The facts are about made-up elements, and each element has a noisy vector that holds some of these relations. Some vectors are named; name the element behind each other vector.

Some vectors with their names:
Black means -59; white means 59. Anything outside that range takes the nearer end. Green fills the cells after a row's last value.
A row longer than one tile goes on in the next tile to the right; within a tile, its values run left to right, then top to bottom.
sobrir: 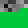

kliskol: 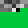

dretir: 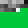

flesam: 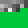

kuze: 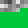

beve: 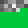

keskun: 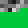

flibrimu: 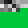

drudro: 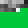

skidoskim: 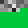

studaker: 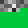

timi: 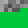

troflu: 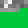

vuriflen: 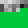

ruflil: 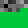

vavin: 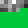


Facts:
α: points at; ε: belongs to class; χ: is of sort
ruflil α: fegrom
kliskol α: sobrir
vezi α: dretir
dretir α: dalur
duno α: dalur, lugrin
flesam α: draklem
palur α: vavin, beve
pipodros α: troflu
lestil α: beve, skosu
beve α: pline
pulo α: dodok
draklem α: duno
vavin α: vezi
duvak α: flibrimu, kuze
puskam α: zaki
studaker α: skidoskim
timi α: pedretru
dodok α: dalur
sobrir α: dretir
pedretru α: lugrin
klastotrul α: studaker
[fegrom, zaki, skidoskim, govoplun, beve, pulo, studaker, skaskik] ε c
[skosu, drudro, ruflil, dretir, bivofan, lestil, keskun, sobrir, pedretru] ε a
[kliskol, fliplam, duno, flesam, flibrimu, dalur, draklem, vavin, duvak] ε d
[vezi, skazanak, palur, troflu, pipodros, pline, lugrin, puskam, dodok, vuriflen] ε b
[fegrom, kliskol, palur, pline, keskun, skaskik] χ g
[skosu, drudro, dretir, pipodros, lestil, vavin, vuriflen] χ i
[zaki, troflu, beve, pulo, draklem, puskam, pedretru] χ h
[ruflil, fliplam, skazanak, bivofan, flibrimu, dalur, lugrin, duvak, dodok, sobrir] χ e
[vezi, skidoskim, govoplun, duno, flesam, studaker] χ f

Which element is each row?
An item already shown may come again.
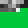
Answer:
lestil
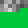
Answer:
vezi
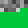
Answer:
pedretru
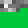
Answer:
puskam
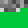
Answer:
pedretru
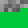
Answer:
timi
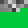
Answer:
zaki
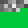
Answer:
beve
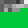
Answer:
skaskik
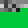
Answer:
dalur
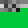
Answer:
dalur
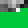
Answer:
skosu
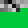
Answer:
duvak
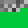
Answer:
pulo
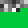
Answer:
palur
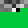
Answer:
kliskol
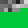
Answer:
fegrom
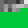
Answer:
skaskik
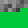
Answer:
klastotrul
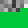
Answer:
lugrin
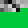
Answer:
duvak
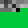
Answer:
fliplam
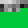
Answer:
pipodros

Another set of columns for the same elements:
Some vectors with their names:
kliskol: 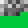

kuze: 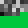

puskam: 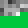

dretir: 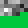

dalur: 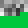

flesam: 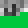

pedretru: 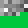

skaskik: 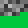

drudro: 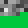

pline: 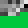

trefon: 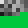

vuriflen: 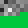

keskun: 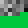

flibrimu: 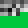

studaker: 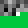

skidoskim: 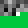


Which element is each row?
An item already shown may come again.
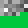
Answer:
pedretru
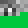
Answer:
vezi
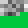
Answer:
draklem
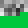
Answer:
dalur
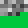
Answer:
vavin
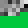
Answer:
palur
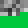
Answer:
fliplam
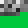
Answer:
timi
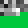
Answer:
beve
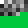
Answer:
klastotrul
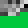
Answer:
pline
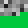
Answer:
pulo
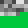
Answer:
lugrin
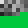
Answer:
trefon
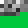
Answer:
timi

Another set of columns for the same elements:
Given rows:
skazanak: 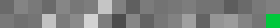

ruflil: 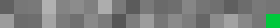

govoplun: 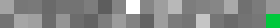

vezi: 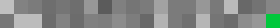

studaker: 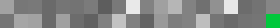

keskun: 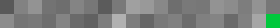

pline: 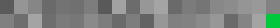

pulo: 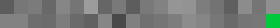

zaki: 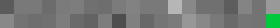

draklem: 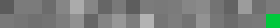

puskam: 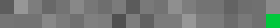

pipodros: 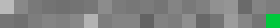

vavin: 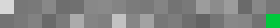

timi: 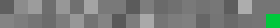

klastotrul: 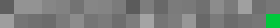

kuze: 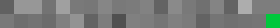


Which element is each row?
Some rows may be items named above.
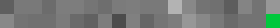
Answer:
zaki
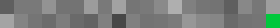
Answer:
beve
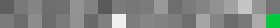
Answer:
kliskol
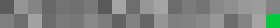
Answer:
pline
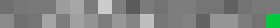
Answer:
fliplam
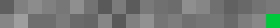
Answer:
pedretru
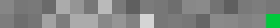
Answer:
dalur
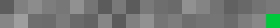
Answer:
pedretru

